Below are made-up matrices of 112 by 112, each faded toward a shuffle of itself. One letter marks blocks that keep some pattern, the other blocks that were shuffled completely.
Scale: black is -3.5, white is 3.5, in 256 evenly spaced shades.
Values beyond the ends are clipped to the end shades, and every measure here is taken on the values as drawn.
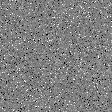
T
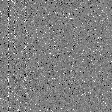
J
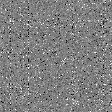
J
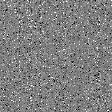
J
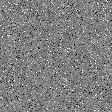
T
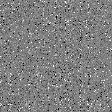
J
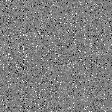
J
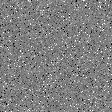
T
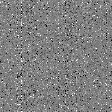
J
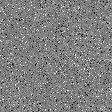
T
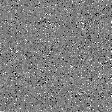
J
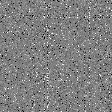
J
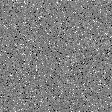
T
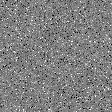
T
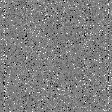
J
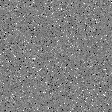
T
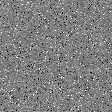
T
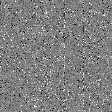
J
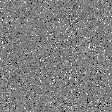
J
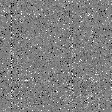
J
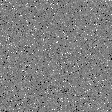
T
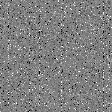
J
